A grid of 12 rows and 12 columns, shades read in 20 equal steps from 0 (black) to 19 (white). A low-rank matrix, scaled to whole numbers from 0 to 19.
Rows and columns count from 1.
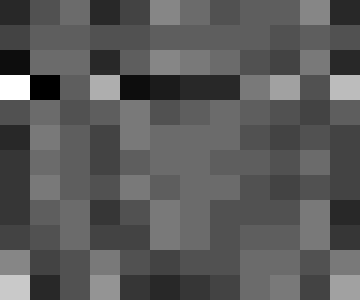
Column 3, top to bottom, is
8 7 8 7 6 7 7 7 8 8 6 6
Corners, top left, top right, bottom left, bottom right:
3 3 15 12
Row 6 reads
3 9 7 5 9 8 8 8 6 5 6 5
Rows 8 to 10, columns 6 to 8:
7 8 8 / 9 8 6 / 9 8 6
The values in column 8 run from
3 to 8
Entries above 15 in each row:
0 0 0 1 0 0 0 0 0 0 0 0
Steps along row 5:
up down up up down up up down down down up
